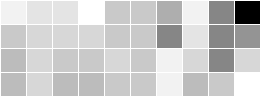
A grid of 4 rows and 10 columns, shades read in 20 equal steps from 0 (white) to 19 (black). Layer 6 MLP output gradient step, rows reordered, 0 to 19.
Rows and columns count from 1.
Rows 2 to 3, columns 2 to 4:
3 3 3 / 3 4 4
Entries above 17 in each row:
1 0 0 0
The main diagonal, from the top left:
1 3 4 5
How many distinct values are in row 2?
5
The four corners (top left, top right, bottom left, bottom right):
1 19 5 0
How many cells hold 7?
0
